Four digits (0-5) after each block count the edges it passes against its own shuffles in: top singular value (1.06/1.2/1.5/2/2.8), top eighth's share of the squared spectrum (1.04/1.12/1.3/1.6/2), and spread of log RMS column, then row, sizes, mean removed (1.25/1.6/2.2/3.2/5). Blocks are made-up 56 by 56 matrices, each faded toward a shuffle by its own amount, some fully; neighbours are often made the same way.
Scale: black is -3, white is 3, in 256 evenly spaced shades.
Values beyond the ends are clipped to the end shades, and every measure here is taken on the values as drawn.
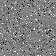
0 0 0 0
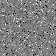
1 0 0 0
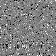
3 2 1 1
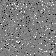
2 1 1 0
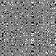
4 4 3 2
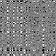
4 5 3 3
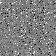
2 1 0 0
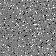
0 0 0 0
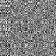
4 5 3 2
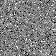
0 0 0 0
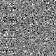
3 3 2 1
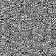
3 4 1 2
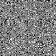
3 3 0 1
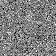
1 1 0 0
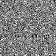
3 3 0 1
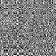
4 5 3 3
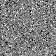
1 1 0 0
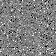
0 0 0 0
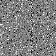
1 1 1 0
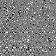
3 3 1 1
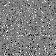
3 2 1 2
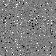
3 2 1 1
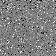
2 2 0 0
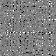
3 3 2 2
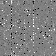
3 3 1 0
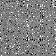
3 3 2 2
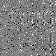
3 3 1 1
